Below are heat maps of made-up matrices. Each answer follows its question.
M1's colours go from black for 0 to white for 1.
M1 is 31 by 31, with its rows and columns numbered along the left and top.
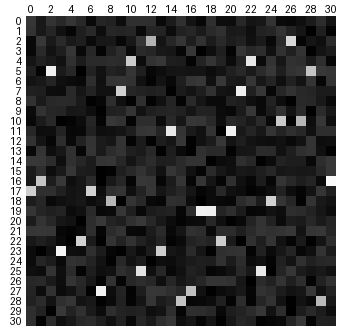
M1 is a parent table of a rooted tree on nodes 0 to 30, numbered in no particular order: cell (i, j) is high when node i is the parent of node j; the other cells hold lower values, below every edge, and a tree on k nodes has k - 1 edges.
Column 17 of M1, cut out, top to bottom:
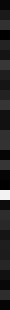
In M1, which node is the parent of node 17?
19
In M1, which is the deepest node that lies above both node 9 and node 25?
10
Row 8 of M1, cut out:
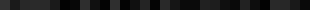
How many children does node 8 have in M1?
0
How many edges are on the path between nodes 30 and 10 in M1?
3
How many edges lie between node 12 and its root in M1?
4
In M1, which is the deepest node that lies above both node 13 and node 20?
25
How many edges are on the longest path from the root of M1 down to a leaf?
4
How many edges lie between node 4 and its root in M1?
0
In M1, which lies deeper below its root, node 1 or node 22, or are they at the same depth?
node 1
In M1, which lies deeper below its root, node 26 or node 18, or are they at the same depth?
node 26
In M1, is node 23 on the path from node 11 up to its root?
no
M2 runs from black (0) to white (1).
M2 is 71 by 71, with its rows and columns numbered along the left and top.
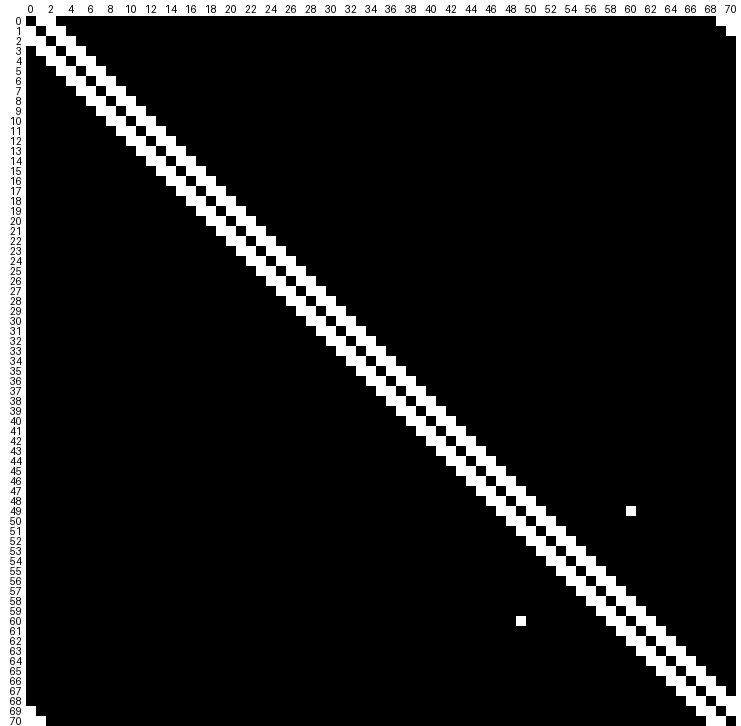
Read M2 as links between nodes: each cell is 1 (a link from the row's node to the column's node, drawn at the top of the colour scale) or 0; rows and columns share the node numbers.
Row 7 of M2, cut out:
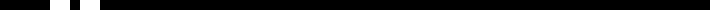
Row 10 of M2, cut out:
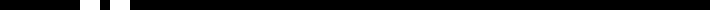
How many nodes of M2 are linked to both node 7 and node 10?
2
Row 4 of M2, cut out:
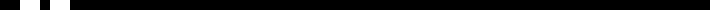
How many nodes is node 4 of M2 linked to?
4
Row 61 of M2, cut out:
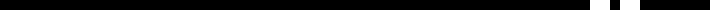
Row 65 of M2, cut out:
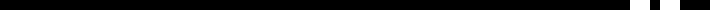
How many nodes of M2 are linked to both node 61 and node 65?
1
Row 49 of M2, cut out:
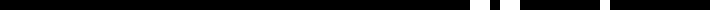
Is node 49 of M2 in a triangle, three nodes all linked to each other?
yes
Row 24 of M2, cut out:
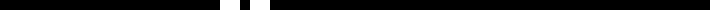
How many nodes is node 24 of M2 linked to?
4
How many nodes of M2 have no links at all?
0
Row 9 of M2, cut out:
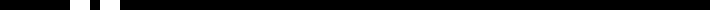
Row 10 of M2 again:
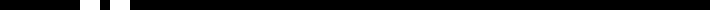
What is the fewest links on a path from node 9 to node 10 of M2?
1
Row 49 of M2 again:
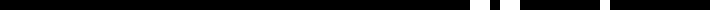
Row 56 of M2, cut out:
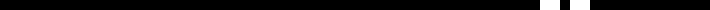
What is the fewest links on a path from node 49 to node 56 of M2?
3
